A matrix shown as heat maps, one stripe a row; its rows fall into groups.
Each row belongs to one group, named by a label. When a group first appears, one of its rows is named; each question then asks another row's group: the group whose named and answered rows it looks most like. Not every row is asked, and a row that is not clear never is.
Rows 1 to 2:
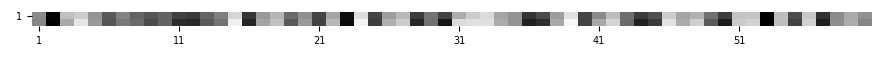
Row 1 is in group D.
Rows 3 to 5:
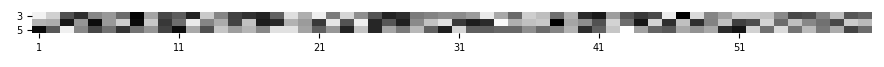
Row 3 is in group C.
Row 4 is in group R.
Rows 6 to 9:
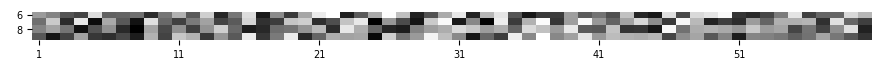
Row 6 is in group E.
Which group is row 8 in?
C
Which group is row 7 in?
R
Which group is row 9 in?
R
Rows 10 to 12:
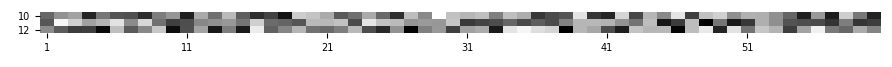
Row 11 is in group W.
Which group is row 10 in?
C
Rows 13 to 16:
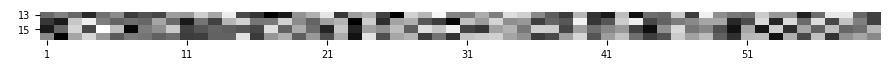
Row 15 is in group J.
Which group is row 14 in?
D
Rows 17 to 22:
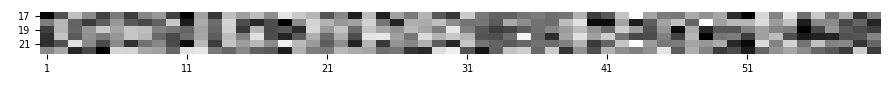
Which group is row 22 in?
R
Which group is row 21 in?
D
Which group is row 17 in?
D
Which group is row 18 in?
C
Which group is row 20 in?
W
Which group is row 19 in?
W
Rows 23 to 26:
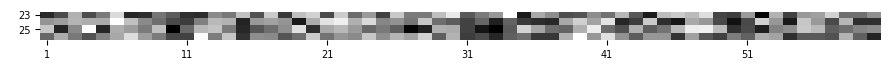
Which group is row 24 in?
W
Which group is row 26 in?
W
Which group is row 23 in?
J
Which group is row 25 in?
R
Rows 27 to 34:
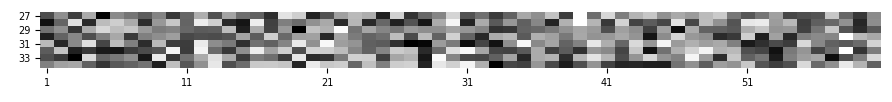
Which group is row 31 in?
R
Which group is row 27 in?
R
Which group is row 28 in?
C
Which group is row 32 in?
E
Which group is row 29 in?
W
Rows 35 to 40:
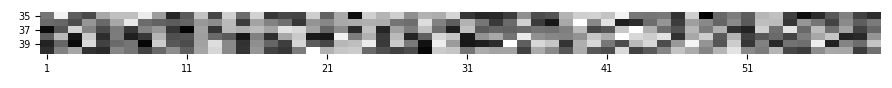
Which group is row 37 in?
D
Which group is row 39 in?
R
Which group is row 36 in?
W
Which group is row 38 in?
R
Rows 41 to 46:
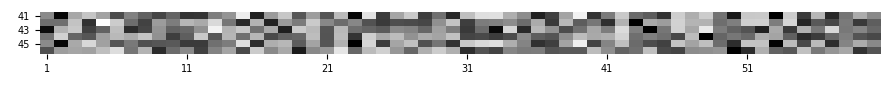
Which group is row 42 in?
C
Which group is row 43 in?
J
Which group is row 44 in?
W
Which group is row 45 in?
D
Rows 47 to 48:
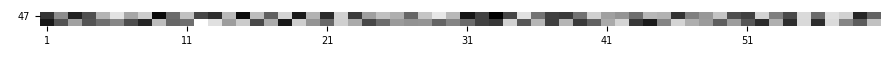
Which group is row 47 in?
W
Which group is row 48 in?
J
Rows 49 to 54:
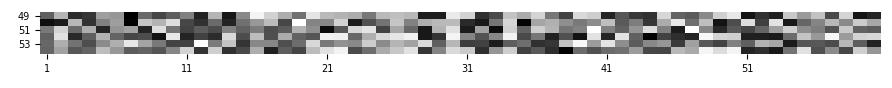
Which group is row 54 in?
E
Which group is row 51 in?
R
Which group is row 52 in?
E
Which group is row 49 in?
E
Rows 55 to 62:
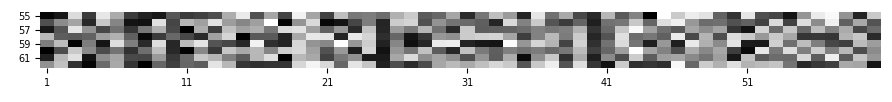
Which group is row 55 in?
J
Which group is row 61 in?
J
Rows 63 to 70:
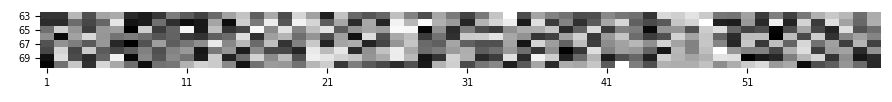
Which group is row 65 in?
E
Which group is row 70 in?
C
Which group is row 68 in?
E
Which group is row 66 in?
D
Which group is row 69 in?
E
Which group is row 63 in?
J
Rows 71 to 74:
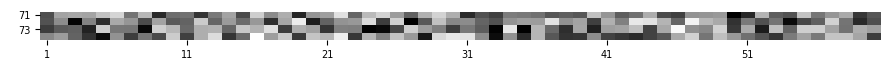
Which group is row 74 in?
E
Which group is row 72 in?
R
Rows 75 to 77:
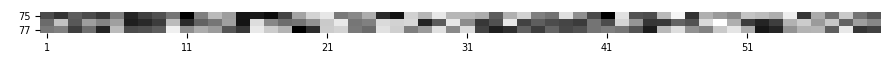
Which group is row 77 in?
E
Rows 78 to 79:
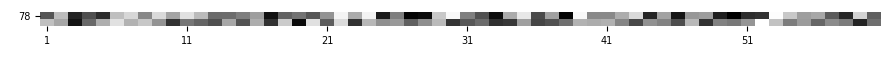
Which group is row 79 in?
W
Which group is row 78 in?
R
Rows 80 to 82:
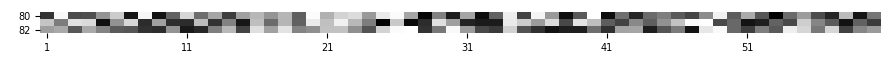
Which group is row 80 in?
E
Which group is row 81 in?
R
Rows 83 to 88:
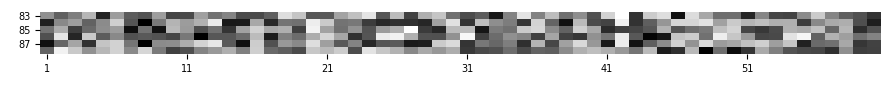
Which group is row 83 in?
R
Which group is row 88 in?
W
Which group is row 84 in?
C
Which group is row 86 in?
E
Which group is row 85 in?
E
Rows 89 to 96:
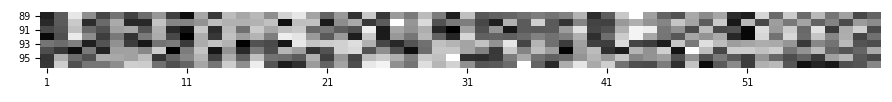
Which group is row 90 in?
J
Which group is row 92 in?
D
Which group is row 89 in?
D
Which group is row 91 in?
D
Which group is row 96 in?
W
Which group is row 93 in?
C
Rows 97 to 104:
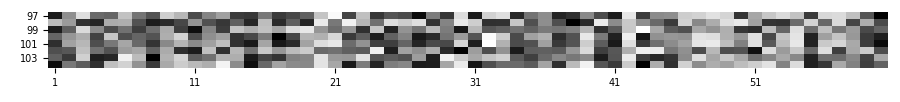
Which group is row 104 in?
C
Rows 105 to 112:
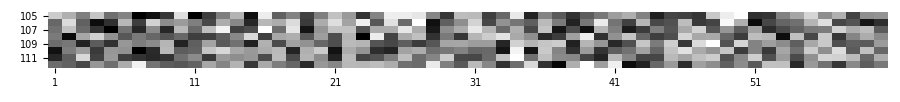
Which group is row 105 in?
E
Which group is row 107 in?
E
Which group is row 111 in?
J
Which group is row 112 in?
W
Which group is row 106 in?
E
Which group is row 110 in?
J
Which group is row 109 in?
R
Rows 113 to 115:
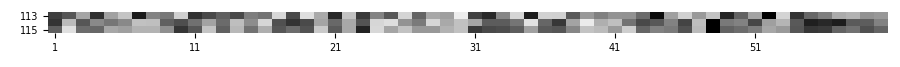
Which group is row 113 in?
J
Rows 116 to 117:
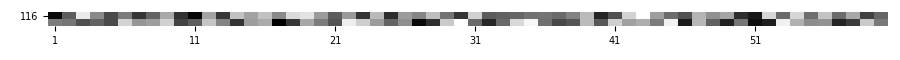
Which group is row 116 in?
D
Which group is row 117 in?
R
